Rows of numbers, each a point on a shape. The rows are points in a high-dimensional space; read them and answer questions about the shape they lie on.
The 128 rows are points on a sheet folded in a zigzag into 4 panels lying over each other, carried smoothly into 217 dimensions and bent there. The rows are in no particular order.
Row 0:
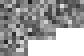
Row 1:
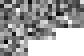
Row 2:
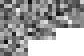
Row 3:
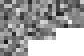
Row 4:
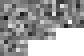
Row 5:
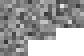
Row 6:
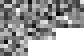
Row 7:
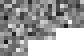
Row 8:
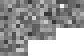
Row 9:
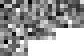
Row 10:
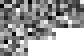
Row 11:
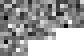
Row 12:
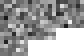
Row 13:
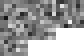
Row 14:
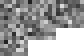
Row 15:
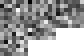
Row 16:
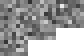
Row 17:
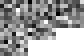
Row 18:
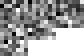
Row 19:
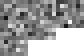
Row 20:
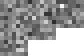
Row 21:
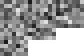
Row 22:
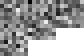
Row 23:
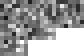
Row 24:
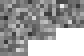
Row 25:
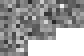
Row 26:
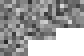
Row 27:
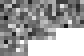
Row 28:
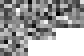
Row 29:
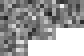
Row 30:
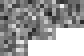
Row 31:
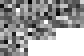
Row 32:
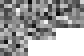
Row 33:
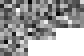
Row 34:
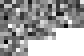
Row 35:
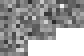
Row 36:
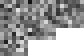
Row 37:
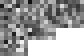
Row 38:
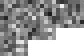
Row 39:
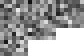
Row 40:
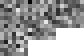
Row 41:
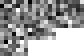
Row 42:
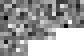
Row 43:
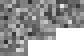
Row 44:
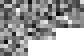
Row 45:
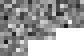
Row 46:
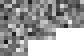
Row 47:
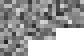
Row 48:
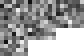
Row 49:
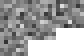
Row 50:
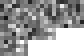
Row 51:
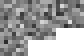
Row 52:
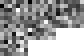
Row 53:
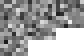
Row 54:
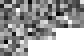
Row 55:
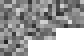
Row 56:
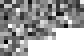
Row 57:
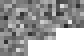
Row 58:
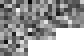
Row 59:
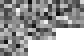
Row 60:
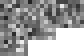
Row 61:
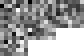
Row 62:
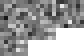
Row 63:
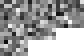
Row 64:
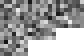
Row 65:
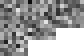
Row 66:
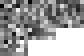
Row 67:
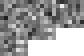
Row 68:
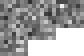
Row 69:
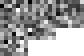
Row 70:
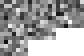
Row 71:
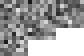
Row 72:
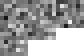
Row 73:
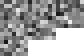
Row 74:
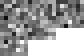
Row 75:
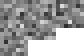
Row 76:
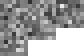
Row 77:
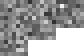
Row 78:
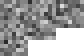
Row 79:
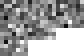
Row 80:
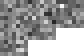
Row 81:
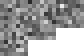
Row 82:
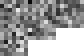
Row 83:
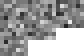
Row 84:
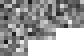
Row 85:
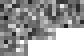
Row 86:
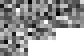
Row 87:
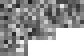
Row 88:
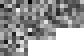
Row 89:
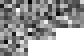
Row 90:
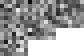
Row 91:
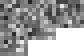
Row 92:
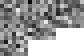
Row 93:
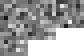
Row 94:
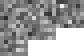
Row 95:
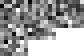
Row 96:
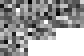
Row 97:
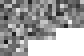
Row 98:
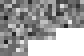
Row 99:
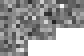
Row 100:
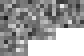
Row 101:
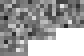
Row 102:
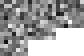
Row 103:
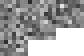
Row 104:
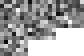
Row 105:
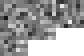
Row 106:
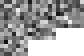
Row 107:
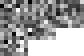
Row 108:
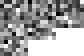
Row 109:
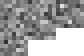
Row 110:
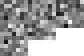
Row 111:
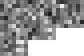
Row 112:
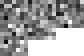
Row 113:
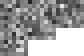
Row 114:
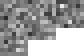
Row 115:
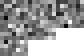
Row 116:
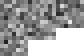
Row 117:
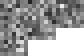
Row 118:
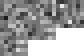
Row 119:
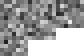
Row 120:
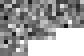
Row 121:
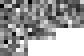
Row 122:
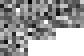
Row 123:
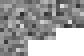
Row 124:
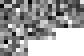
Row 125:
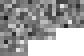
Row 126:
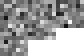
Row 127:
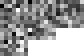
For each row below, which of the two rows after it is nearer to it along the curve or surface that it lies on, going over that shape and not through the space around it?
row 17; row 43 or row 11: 43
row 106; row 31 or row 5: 31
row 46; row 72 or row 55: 72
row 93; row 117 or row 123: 117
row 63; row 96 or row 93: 93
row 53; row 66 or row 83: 83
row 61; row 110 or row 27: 110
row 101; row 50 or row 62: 62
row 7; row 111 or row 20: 111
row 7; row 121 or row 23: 121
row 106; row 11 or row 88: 88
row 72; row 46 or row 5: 46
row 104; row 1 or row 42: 1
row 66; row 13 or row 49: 13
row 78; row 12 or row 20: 20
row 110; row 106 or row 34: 34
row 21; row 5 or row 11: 5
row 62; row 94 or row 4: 4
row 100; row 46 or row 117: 46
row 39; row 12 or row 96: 96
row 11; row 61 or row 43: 61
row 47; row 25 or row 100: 25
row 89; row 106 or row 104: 106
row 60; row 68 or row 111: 111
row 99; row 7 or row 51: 51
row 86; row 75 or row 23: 75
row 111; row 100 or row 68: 100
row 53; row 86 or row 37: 86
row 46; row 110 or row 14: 110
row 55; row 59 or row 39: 59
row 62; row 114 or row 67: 67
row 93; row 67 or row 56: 67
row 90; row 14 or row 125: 14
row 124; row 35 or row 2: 2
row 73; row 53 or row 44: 53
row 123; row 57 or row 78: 78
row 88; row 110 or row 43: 43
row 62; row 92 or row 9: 9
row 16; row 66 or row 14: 14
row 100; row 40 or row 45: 45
